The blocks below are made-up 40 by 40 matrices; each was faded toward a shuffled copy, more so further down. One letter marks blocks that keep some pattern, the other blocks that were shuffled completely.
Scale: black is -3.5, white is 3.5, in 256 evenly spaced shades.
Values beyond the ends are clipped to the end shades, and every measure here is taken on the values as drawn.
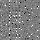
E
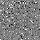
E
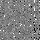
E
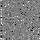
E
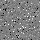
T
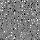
E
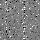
E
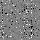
E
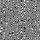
E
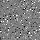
T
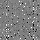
E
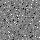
T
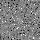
T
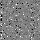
E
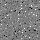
T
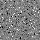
T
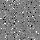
E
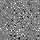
E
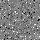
T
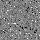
T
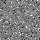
T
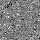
T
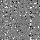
E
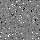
T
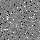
T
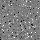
T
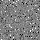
T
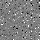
E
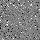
T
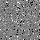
E
